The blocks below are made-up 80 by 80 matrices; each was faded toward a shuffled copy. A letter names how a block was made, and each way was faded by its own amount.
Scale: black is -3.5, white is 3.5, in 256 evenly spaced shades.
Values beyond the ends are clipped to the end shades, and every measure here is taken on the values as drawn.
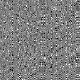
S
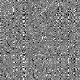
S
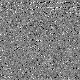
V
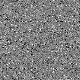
V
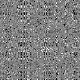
S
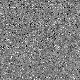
V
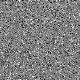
V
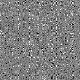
S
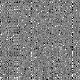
S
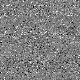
V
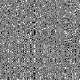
S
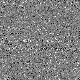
V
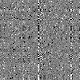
S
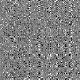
S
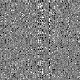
S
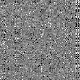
S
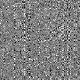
S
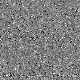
V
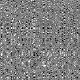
S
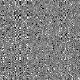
S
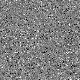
V
